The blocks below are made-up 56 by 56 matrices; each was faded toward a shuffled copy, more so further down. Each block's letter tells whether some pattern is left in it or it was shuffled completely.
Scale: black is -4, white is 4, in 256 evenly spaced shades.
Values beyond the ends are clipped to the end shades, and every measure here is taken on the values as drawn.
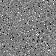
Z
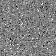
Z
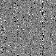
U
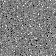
Z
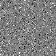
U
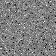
Z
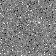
Z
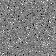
Z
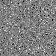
Z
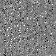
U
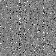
U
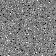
Z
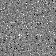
Z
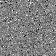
Z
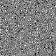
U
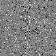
U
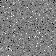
Z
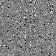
U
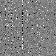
U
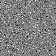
Z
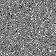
Z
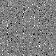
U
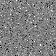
Z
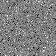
Z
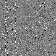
U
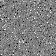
Z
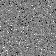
Z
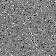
Z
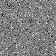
Z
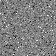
Z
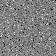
Z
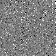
U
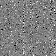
U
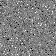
Z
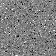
Z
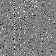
U
